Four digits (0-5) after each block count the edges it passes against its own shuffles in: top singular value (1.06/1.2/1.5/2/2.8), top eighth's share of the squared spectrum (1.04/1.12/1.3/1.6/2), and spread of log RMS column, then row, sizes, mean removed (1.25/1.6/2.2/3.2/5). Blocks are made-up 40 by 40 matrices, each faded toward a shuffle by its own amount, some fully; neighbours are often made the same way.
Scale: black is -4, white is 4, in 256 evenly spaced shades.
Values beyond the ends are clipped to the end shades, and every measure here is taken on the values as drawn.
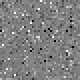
1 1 0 0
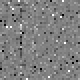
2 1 0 0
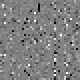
2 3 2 0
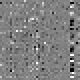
4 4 2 1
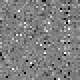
3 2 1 0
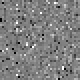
1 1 0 0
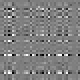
5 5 3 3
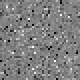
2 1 0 0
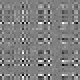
5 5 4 4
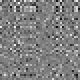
4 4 2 3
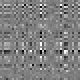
5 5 3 3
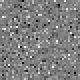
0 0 0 0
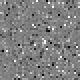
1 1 0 1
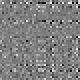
4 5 2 3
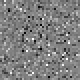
0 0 0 0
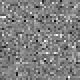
1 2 0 2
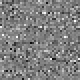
1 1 0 2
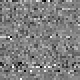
1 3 0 3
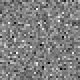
0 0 0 1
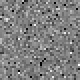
0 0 0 0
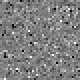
1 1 0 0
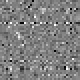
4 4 1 2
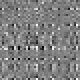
4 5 3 3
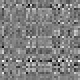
4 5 3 3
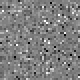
2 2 1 0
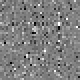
3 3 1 1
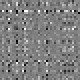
4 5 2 3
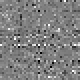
3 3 1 2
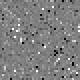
0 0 0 0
